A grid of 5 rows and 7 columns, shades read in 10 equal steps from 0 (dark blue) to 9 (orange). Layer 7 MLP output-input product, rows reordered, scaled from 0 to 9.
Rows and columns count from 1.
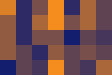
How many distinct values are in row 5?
5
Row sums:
32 34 19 24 25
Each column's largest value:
8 3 6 9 4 6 6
